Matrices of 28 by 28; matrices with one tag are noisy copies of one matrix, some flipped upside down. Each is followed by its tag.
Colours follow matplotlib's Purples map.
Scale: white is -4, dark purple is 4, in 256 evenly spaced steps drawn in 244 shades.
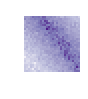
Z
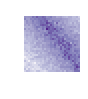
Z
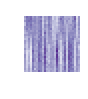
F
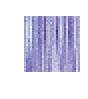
F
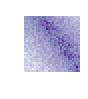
Z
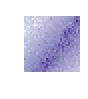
Z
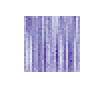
F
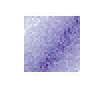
Z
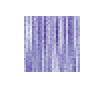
F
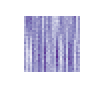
F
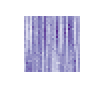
F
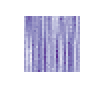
F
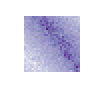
Z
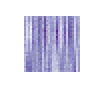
F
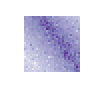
Z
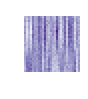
F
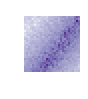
Z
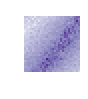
Z
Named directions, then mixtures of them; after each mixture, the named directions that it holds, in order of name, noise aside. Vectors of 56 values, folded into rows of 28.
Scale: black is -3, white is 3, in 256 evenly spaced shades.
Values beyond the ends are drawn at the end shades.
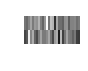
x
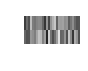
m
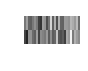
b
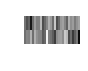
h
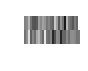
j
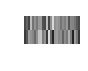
m, x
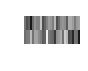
h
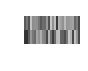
b, m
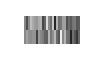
b, j, x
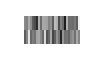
j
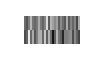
j, m, x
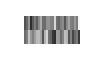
h, j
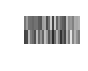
b, j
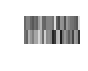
h, j, m
